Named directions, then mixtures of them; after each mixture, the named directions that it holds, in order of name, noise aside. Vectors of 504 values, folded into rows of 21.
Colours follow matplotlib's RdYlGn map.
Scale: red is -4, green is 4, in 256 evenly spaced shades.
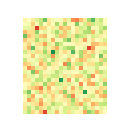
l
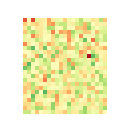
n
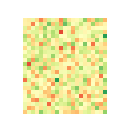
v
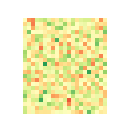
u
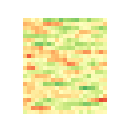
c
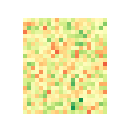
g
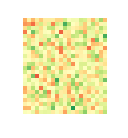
g, n, v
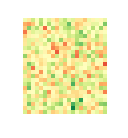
g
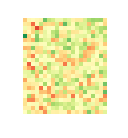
c, l, v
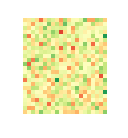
v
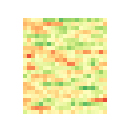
c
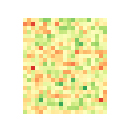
c, g, u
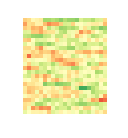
c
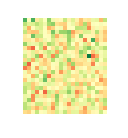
n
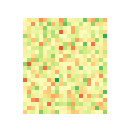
v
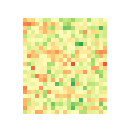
c, g, n
